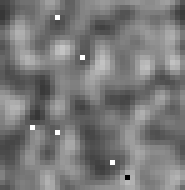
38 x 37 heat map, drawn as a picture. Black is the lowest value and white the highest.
The texture is blotchy. Six lone cells stand out: five far higher and one far lower than their neighbours. The halves do not mirror each other. On average the colour sits 50% of the way up the scale.
